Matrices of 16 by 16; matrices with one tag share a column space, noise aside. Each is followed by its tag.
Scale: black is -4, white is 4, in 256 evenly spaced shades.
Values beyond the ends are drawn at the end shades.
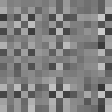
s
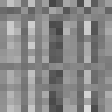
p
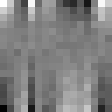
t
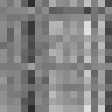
p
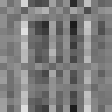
p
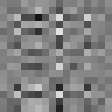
s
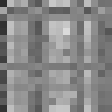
p
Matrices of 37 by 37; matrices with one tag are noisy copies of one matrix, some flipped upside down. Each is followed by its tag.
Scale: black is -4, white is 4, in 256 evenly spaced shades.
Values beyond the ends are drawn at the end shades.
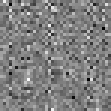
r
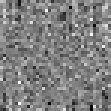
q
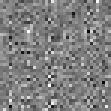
r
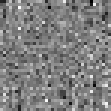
q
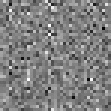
r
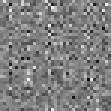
r
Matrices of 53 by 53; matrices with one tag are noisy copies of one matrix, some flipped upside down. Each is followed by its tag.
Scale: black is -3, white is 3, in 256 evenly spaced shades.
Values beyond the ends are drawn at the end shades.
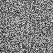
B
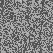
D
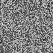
D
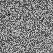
B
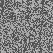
D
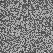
B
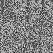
D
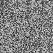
D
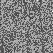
D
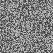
B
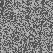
D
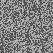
D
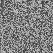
D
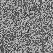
D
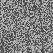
D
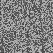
D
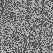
D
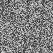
D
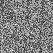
D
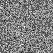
B
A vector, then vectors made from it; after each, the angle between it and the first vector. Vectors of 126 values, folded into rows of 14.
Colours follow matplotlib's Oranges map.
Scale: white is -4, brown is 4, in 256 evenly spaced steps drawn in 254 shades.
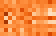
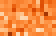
orthogonal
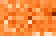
partly opposed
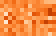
nearly opposite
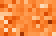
partly opposed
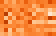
nearly parallel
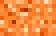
orthogonal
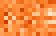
nearly parallel
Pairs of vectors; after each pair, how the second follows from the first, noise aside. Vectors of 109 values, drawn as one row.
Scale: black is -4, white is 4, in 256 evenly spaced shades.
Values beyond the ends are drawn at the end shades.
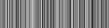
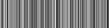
shuffled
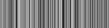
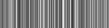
negated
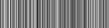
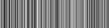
negated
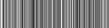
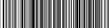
scaled up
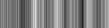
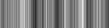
negated
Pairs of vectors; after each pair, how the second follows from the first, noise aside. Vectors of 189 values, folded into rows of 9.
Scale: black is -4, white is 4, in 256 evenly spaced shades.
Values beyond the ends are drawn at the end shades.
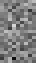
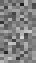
reversed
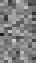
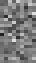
sign-scrambled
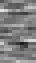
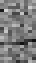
sign-scrambled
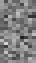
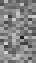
sign-scrambled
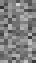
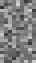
sign-scrambled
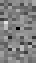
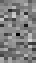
reversed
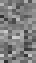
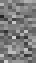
sign-scrambled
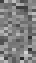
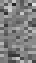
reversed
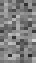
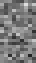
sign-scrambled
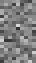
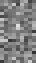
sign-scrambled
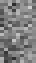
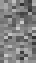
reversed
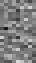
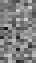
sign-scrambled
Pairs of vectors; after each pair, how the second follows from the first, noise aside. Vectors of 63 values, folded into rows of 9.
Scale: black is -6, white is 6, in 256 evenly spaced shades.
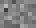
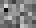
scaled up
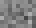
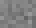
shrunk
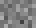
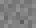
shrunk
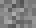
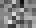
scaled up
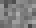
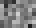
scaled up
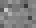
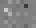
partly zeroed
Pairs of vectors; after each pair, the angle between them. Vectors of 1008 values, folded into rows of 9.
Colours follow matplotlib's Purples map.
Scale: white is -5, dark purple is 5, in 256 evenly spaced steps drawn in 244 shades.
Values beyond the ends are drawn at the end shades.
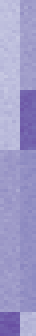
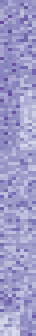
partly opposed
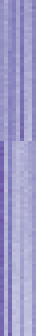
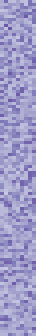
orthogonal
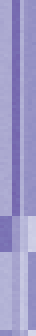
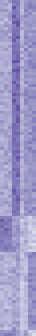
nearly parallel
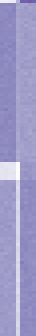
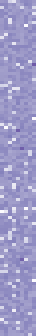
orthogonal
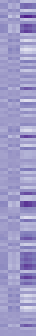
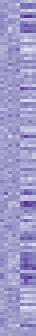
nearly parallel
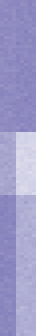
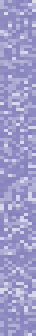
orthogonal
